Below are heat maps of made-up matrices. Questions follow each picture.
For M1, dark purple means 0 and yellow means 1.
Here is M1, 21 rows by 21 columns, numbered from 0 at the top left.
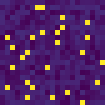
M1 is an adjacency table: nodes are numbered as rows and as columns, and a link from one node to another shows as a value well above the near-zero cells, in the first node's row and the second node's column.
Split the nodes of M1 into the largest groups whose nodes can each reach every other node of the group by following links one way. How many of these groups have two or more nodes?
2
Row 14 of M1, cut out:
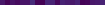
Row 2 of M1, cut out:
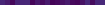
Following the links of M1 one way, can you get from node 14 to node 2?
no
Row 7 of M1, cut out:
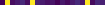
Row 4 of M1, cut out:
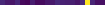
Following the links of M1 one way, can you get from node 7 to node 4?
yes
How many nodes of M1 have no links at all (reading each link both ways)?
3
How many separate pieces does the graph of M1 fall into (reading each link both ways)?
6
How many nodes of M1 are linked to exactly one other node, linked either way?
2
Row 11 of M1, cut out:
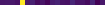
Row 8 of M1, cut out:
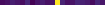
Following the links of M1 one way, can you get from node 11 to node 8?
yes
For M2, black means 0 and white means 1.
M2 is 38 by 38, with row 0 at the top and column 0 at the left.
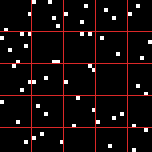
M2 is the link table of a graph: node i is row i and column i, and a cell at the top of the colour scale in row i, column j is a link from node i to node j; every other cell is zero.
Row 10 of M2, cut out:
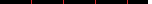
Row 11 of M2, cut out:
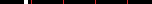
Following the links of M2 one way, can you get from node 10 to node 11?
no
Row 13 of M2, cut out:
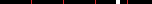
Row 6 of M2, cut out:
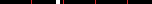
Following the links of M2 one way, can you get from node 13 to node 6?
yes
